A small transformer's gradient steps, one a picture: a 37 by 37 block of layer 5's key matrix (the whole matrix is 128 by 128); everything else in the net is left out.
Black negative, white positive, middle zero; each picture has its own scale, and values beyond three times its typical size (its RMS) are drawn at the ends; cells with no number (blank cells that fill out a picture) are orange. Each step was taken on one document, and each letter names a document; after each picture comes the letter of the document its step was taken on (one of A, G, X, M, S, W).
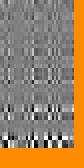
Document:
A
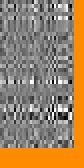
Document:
A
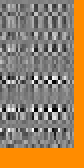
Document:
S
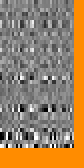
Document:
S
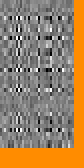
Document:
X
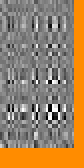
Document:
A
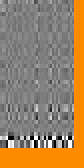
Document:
A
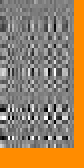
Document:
S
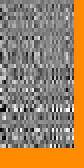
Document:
S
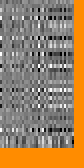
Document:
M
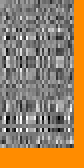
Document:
X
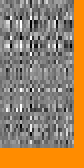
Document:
M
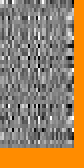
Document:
X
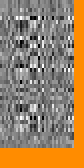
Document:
X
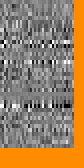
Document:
M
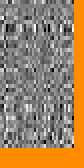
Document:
X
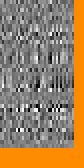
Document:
X
